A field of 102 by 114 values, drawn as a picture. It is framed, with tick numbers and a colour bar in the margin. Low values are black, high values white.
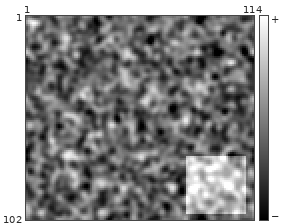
The texture is blotchy. In the bottom right lies a patch that is higher than the rest. The ninth with the highest average is the bottom right. No regular stripes run through it. The halves do not mirror each other.
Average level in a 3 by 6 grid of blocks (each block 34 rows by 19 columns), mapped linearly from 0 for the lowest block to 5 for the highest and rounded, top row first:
102111 / 121110 / 121155
